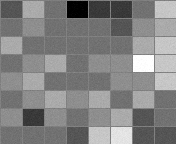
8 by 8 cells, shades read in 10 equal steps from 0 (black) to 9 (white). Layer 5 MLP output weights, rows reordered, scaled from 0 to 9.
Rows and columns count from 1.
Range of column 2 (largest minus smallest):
4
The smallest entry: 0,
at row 1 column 4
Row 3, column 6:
4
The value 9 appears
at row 4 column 7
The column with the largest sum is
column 8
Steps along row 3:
down same same same same up up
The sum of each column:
35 37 37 28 37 37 41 45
